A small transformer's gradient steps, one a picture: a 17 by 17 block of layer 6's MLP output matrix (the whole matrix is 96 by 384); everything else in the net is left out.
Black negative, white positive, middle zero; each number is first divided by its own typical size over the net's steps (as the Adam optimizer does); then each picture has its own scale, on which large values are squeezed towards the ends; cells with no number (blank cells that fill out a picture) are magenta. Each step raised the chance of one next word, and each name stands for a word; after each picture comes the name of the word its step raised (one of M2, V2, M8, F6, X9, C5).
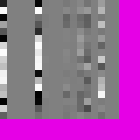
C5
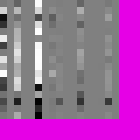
C5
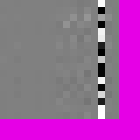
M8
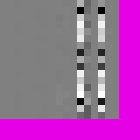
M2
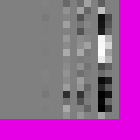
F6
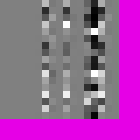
M2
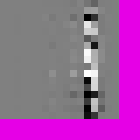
F6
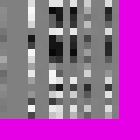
M8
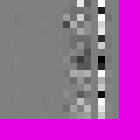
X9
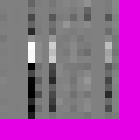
F6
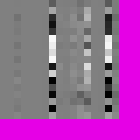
F6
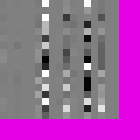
X9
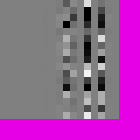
X9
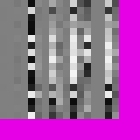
C5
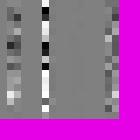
M2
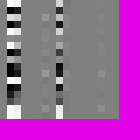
M8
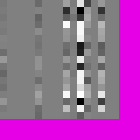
M2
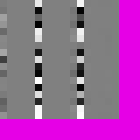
M8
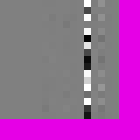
X9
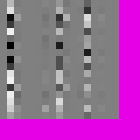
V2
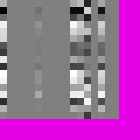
M2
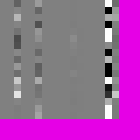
M8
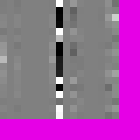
M8
